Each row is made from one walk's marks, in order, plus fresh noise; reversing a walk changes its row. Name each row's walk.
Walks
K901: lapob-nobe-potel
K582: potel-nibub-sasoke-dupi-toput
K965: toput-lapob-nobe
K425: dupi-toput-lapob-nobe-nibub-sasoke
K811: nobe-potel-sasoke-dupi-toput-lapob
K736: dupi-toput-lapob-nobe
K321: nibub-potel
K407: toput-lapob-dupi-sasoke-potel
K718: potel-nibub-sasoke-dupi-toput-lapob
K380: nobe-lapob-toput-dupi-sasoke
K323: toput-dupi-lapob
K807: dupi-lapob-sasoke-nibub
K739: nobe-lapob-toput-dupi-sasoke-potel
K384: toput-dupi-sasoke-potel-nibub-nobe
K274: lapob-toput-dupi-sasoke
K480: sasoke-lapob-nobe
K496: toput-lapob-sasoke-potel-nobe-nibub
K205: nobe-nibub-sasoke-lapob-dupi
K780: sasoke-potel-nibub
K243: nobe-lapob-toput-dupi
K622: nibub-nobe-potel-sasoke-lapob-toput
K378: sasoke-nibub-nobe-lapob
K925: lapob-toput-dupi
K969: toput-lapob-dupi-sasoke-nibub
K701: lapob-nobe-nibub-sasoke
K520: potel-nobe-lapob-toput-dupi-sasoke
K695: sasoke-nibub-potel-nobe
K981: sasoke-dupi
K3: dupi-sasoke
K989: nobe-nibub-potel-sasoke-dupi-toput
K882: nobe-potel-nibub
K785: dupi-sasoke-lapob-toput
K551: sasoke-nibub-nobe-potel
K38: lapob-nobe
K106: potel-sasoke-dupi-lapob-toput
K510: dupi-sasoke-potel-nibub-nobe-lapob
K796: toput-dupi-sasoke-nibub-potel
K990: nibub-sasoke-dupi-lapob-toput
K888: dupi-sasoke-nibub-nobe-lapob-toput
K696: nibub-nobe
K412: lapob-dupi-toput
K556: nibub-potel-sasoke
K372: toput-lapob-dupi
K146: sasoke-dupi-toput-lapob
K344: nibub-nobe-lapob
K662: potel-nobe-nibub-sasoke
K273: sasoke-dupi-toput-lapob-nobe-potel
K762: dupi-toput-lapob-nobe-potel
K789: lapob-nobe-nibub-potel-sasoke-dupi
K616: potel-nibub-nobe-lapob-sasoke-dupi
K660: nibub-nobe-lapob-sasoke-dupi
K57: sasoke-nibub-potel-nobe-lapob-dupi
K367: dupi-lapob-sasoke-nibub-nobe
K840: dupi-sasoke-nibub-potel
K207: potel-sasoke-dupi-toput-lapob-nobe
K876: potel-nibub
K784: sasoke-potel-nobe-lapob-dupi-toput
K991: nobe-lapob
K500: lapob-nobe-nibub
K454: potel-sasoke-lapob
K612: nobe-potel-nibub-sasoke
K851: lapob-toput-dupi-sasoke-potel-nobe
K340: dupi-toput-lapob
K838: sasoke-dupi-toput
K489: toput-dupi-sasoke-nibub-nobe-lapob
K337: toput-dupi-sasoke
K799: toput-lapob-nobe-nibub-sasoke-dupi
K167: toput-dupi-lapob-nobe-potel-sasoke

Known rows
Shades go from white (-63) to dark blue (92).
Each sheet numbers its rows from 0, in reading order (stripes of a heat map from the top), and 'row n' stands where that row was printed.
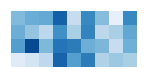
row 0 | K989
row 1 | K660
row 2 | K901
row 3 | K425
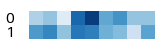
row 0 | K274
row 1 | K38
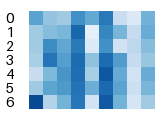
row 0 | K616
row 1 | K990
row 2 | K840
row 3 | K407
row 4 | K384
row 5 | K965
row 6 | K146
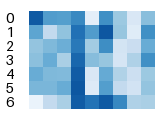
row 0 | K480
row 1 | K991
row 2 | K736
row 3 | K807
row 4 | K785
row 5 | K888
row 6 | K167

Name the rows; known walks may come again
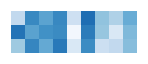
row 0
K321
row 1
K695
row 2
K840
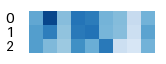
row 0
K901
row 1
K38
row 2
K616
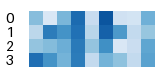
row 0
K510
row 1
K796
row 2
K736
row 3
K780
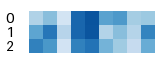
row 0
K701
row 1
K500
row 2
K789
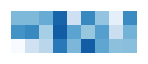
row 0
K989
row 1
K412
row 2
K556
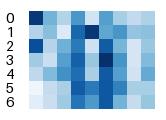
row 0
K981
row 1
K274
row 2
K146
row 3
K489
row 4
K384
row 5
K167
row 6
K662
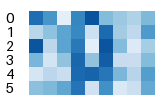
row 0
K925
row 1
K696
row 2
K378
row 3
K340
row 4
K380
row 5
K367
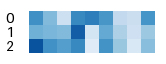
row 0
K243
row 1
K785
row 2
K480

